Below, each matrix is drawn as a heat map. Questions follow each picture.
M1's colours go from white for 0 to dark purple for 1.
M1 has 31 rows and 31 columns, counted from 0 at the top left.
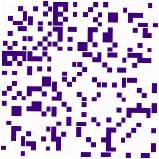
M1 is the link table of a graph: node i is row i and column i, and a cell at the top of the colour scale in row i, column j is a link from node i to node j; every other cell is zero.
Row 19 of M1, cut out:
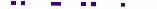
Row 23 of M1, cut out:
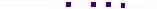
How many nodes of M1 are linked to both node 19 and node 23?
2
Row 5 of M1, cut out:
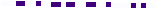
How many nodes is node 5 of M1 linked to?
12
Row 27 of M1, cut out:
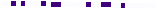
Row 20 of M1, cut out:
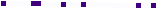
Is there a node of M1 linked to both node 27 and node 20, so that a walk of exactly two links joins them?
no
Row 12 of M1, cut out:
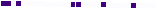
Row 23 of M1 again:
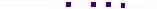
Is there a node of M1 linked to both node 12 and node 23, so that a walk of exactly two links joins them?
no
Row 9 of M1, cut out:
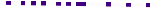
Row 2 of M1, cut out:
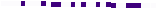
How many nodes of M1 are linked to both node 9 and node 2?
6
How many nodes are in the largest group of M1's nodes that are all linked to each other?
5
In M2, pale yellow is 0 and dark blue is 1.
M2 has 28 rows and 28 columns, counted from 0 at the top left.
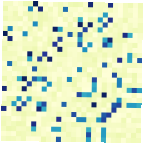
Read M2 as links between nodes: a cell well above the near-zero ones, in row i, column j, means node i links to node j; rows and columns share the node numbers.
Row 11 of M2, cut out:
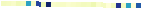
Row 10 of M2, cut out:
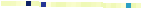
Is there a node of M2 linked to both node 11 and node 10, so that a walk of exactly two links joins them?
yes
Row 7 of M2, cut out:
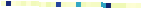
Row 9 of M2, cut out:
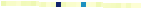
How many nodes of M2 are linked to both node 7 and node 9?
1
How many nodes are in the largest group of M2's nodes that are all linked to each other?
3
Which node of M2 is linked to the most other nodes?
node 20
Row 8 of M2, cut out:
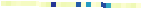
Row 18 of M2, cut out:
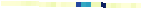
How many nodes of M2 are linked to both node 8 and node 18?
3
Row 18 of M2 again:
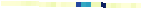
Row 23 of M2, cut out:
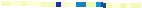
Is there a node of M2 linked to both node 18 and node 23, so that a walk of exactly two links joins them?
yes
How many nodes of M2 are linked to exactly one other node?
3
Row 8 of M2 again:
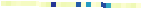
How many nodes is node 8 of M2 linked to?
5
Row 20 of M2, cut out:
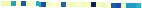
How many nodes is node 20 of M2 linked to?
11
